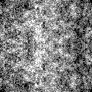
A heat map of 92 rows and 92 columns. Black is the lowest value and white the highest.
Histogram: bell-shaped. Stripes: none. Grain: blotchy. Mirror symmetry: top to bottom. Slope: none.
